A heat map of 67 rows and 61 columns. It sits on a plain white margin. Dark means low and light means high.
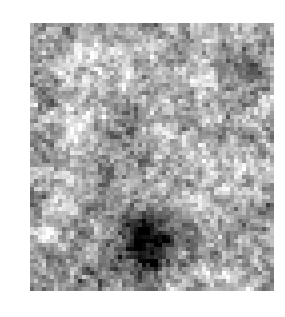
Ninth with the lowest average: bottom middle. Grain: blotchy. Dips: one, in the bottom middle.
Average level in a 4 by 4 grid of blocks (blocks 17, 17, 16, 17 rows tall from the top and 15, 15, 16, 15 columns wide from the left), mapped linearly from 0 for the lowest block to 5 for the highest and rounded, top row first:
4 5 5 3
4 3 5 4
4 2 4 5
3 0 1 4
